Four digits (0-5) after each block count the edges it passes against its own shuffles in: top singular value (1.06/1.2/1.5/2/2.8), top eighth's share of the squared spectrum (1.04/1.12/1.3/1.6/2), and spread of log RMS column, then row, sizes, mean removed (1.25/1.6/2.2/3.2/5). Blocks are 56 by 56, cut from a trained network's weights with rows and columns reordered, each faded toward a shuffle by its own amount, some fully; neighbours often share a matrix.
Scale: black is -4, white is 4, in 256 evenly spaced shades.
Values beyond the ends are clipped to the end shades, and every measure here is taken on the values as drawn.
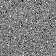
0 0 0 0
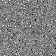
0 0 0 0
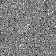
1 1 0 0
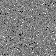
0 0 0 0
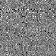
3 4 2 2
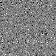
2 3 1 1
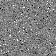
1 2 0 0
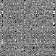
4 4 2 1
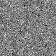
1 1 0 0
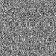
3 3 1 1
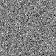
2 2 0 0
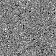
0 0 0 0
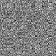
4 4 2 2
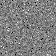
0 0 0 0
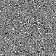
2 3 0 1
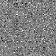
3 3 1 1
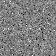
2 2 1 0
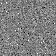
0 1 0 0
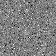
0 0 0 0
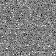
1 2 0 0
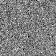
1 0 0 0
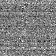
3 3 1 1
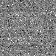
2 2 1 0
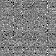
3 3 2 0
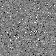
1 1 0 0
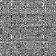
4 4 3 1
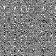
3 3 2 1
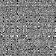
3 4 2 2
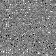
2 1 0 0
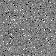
1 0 0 0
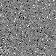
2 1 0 0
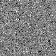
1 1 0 0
